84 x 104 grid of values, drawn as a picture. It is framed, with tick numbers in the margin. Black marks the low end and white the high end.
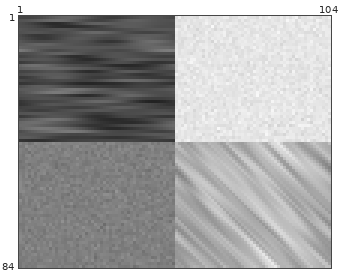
It is made of 2 by 2 panels. Panel 1,1: low, streaked across. Panel 1,2: very high, fine-grained, faint in contrast. Panel 2,1: middling, fine-grained, faint in contrast. Panel 2,2: high, slanting down to the right.
